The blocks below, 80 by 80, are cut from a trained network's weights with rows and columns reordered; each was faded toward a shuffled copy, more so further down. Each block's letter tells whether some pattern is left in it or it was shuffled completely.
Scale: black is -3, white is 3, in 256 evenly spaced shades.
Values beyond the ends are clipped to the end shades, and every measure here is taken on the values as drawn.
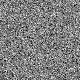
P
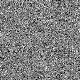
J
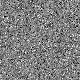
P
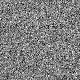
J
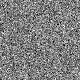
P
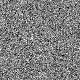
P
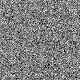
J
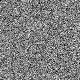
P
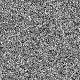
P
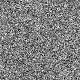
P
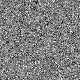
P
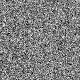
J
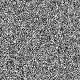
J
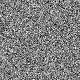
J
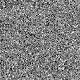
J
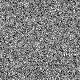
P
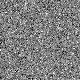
P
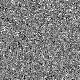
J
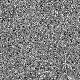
J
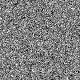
P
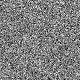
P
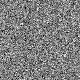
P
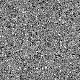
J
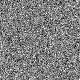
P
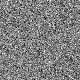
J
